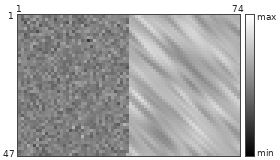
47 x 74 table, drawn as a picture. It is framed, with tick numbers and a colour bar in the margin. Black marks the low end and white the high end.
The table splits into one row of 2 panels. Panel 1,1: middling, fine-grained. Panel 1,2: high, slanting down to the right.
